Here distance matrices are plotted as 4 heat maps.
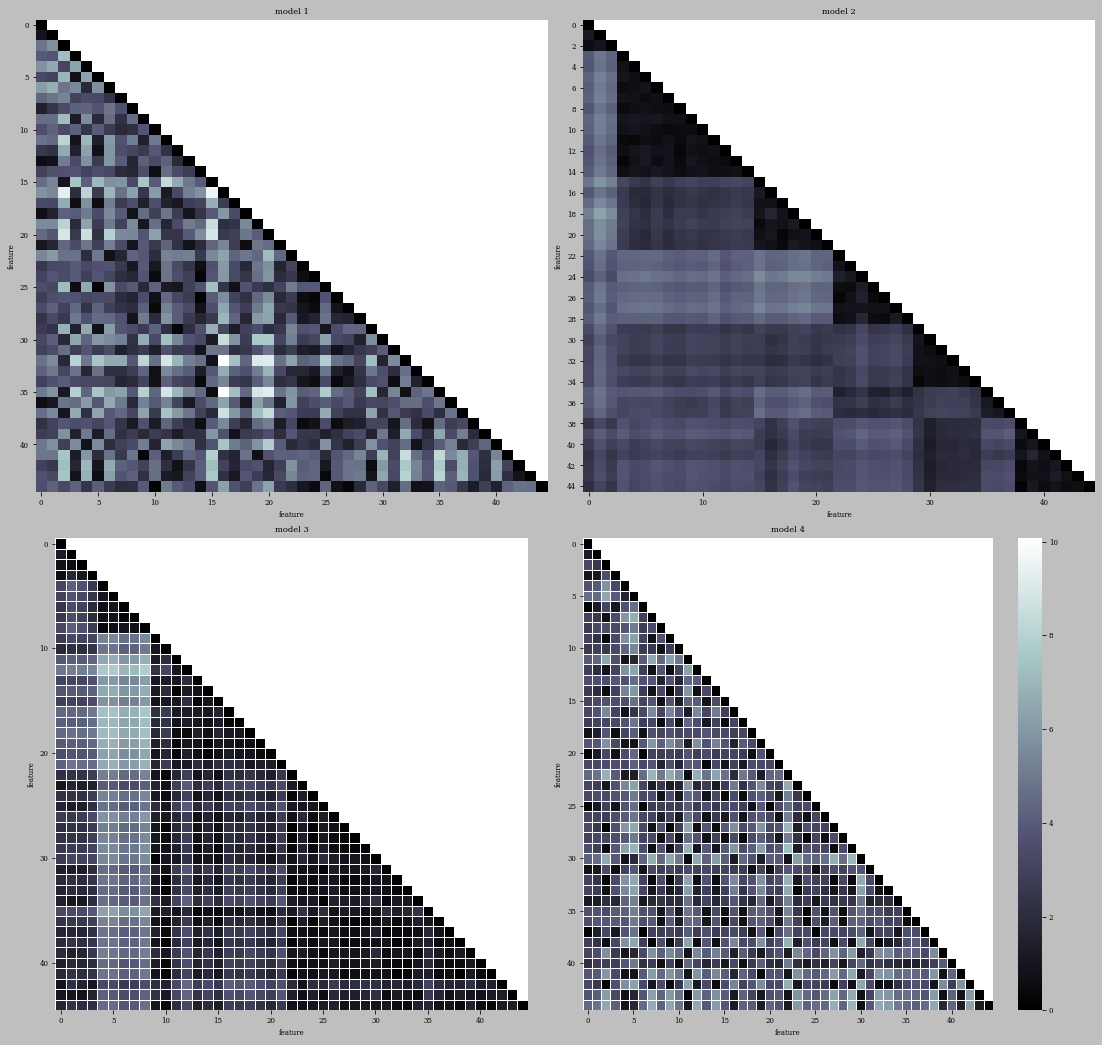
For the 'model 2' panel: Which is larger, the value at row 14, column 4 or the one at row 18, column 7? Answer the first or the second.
the second
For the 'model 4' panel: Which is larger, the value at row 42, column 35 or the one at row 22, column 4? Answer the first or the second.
the first
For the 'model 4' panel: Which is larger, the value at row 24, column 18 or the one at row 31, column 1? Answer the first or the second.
the first
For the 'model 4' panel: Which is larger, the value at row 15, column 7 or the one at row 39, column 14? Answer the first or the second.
the second
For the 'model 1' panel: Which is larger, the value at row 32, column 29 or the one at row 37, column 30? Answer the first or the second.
the first
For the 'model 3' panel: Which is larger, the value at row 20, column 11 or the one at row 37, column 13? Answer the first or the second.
the second
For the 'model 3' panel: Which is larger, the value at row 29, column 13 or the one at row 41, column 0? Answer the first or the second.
the second
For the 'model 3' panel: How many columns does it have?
45
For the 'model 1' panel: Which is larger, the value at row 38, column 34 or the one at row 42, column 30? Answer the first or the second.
the second
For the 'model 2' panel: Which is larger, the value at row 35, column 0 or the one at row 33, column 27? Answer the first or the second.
the first
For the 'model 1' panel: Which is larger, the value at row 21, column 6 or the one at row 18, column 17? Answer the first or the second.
the first
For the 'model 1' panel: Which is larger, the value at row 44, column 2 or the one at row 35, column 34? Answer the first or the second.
the second
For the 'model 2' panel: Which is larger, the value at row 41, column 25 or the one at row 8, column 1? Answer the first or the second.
the second
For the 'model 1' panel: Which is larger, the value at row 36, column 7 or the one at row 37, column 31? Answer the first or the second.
the first
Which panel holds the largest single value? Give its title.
model 1
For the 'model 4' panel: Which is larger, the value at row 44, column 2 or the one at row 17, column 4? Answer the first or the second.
the first
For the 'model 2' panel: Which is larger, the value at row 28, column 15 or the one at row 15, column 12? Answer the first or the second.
the first
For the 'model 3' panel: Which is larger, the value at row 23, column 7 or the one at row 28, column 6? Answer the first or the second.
the second
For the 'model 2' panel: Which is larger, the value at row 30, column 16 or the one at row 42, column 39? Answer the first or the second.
the first
